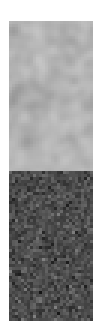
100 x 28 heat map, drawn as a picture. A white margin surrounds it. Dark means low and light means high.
The table splits into 2 rows of 1 panel. Panel 1,1: high, blotchy, faint in contrast. Panel 2,1: low, fine-grained.
